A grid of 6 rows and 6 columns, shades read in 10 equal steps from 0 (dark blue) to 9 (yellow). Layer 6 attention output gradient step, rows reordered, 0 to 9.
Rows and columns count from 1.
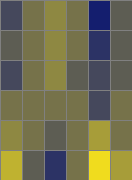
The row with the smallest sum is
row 1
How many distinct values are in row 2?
4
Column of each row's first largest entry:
3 3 3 1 5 5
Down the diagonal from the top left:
2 4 5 4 6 6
